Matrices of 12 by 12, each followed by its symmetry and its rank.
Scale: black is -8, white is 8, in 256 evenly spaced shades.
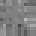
antisymmetric, rank two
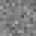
antisymmetric, full rank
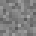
antisymmetric, full rank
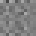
neither, rank two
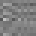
neither, rank two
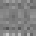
neither, rank two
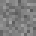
neither, full rank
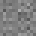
neither, rank two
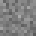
neither, full rank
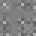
symmetric, rank two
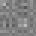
symmetric, rank two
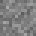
neither, full rank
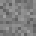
neither, full rank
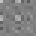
symmetric, rank two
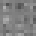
antisymmetric, rank two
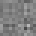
antisymmetric, rank two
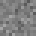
antisymmetric, full rank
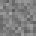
antisymmetric, full rank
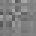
antisymmetric, rank two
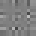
antisymmetric, rank two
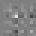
symmetric, rank two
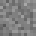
antisymmetric, full rank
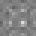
symmetric, rank two
